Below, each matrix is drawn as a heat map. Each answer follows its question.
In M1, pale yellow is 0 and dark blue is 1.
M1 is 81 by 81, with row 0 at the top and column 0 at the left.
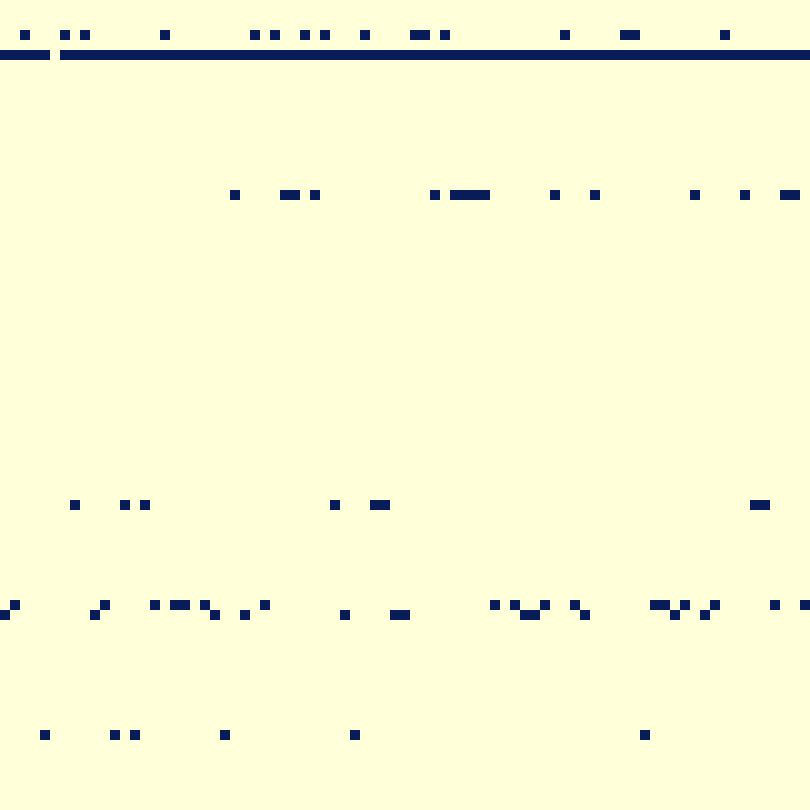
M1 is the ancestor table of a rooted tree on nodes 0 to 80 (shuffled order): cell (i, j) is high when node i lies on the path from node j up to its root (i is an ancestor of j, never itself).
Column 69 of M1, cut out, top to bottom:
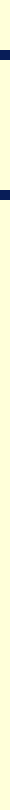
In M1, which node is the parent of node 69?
19
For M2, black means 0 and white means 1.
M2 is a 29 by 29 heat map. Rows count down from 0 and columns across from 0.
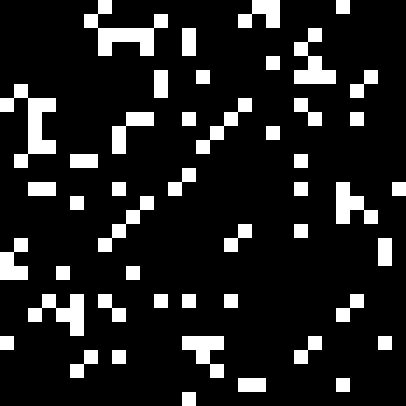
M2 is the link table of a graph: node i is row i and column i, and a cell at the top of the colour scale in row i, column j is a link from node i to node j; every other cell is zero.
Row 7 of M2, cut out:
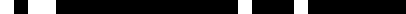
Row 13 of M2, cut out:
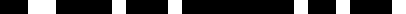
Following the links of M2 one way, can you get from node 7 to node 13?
yes
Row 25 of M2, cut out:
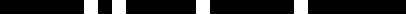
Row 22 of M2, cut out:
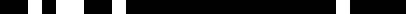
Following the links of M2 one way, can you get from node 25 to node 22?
yes
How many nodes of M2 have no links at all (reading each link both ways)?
1
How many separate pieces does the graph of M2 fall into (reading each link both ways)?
2
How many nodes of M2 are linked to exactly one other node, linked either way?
3
